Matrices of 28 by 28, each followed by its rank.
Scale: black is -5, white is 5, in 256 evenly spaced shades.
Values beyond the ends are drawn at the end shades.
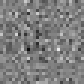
five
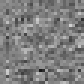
five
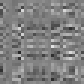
three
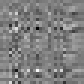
three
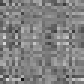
three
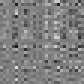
three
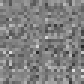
five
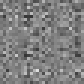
five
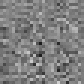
five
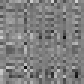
three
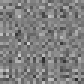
five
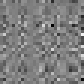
three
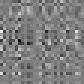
three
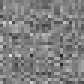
five
